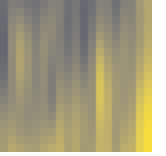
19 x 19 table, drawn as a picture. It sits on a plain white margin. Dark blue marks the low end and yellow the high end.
Calmest part: bottom left. Grain: streaks running down. Mirror symmetry: none. Ninth with the highest average: bottom right. Slope: up to the bottom right.
